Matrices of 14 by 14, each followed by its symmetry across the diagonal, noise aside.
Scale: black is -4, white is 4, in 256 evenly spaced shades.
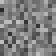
neither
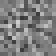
antisymmetric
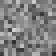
neither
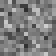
antisymmetric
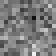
neither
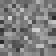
neither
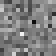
antisymmetric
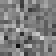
neither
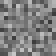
antisymmetric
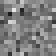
antisymmetric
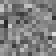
neither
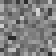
antisymmetric
